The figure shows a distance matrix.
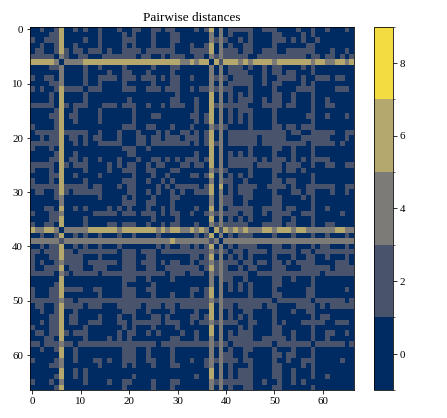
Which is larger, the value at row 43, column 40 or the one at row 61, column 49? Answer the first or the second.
the first
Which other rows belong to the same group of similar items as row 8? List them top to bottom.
0, 1, 2, 3, 4, 5, 7, 9, 10, 11, 12, 13, 14, 15, 16, 17, 18, 19, 20, 21, 22, 23, 24, 25, 26, 27, 28, 29, 30, 31, 32, 33, 34, 35, 36, 38, 40, 41, 42, 43, 44, 45, 46, 47, 48, 49, 50, 51, 52, 53, 54, 55, 56, 57, 58, 59, 60, 61, 62, 63, 64, 65, 66
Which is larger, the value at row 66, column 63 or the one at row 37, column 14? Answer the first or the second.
the second
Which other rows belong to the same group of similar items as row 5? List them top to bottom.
0, 1, 2, 3, 4, 7, 8, 9, 10, 11, 12, 13, 14, 15, 16, 17, 18, 19, 20, 21, 22, 23, 24, 25, 26, 27, 28, 29, 30, 31, 32, 33, 34, 35, 36, 38, 40, 41, 42, 43, 44, 45, 46, 47, 48, 49, 50, 51, 52, 53, 54, 55, 56, 57, 58, 59, 60, 61, 62, 63, 64, 65, 66
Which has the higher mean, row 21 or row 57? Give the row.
21
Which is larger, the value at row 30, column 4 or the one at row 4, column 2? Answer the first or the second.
the second
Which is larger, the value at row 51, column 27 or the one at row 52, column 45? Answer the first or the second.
the second
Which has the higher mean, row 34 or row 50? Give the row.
50
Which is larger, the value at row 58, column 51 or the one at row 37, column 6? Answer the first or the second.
the first
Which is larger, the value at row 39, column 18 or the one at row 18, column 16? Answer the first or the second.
the first
